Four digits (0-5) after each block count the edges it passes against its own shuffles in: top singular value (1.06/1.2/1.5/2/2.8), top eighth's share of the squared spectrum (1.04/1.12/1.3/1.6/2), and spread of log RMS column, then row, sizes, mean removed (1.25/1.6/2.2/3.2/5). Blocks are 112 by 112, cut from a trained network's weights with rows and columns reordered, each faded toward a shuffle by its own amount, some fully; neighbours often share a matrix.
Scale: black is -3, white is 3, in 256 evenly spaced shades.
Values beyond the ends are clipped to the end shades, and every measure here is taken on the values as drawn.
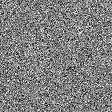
1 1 0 0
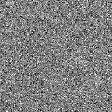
3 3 2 1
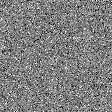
0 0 0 0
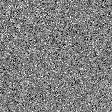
0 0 0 0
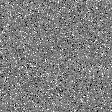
0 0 0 0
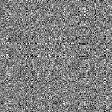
4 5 3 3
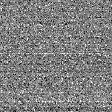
3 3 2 2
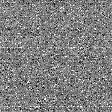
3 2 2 1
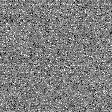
2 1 0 0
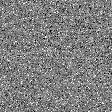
0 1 0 0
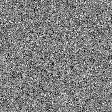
1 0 0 0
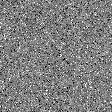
0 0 0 0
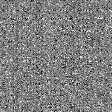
3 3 1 2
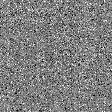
2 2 0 1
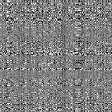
4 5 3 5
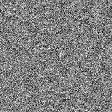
3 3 0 1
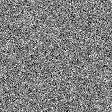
1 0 0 0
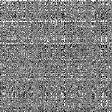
4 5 4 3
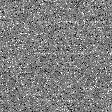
1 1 0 0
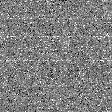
2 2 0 1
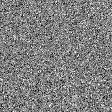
2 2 0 0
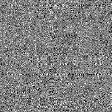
3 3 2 2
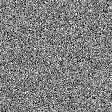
1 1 0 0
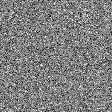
2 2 0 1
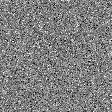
1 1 0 0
